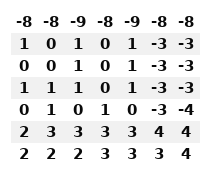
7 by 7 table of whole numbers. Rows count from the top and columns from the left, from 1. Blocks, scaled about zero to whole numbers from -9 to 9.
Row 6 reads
2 3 3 3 3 4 4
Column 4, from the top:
-8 0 0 0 1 3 3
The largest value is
4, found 3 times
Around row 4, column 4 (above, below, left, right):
0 1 1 1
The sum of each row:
-58 -3 -4 -2 -5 22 19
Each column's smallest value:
-8 -8 -9 -8 -9 -8 -8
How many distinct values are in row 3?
3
